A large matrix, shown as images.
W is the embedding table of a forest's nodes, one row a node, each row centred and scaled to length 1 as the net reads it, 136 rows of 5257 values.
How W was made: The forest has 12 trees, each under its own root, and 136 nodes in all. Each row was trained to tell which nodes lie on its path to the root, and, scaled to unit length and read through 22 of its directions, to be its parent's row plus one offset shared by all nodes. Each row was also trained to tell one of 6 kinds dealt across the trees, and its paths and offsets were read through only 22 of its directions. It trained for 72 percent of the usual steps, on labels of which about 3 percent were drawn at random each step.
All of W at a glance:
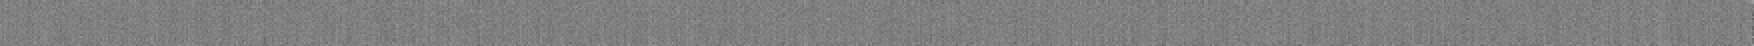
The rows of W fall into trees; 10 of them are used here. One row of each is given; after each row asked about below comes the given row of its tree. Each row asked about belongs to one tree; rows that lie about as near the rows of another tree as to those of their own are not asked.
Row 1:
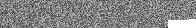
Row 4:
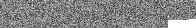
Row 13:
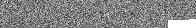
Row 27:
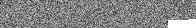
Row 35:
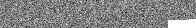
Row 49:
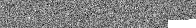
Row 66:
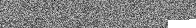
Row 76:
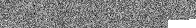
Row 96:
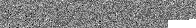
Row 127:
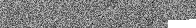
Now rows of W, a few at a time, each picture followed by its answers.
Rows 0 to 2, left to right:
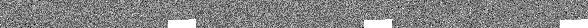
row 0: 127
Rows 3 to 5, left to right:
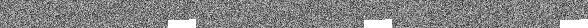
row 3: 27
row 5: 35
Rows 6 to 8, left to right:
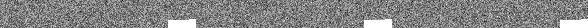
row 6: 13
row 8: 49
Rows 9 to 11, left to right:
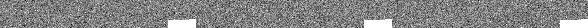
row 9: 35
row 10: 1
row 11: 35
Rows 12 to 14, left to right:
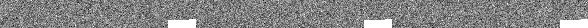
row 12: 96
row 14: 1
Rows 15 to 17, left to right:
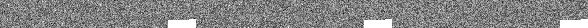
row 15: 127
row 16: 127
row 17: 27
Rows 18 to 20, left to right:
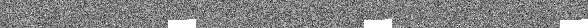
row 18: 4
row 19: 49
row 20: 96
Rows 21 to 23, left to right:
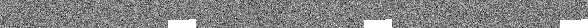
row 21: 96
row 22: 76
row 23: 27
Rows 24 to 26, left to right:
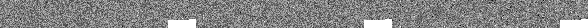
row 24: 76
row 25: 13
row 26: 96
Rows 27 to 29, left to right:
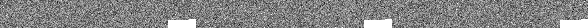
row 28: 1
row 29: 13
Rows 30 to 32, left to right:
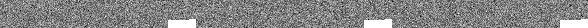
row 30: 76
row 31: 96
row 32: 76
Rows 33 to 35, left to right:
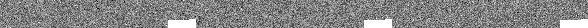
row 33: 76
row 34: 96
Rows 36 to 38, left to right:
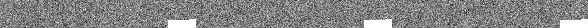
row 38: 96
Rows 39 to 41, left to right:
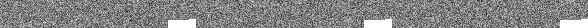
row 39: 96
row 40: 4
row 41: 127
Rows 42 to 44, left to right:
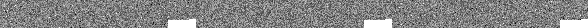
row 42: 49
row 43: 66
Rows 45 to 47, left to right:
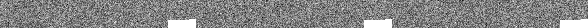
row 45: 1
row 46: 127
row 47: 127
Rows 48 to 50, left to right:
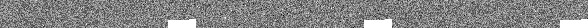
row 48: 66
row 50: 127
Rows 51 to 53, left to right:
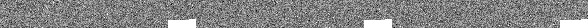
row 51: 13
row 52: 35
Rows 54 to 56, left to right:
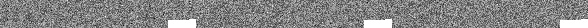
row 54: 96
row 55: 127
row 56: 13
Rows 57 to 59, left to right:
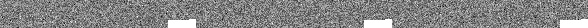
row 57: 96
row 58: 27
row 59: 49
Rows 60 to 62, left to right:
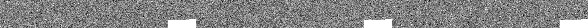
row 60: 35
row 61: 35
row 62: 35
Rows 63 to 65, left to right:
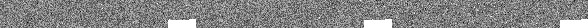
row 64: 4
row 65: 127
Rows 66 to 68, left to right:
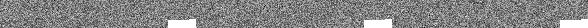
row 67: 4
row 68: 96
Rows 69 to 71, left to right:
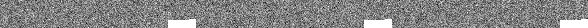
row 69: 13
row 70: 13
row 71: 96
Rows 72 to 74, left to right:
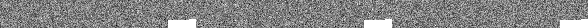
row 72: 1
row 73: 76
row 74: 66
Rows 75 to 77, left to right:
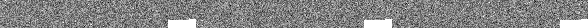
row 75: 49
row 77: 127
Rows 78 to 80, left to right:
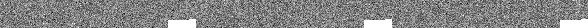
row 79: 76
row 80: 96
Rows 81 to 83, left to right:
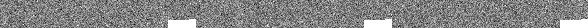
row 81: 13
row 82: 76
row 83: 1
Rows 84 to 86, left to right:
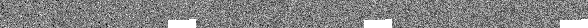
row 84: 76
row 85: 35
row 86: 4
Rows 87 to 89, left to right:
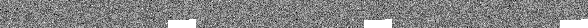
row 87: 96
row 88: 13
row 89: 127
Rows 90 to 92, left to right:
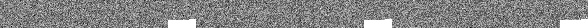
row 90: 76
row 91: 1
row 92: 35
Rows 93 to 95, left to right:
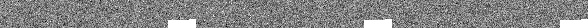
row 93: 96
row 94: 35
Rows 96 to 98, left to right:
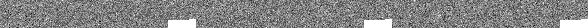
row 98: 1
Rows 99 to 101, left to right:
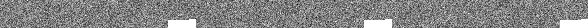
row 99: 27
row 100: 76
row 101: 127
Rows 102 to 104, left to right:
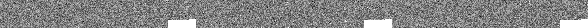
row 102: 96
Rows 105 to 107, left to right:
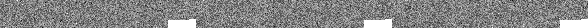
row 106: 4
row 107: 4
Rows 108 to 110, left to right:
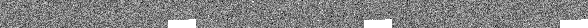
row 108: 127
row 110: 1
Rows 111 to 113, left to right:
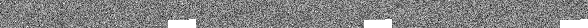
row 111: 76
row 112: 35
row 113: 27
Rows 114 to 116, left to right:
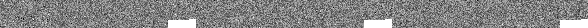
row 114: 76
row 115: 127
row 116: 27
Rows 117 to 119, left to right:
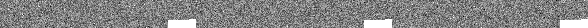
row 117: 127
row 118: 27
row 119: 35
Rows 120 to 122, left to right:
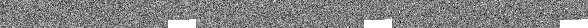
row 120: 76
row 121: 13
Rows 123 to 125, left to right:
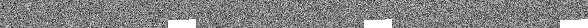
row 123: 76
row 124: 1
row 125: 4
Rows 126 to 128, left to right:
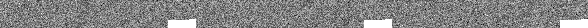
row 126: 127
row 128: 35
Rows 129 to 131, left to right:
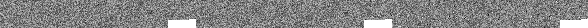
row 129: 35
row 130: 35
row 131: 76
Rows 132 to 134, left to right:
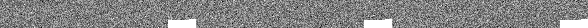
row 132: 13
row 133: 49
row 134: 35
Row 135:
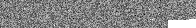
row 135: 1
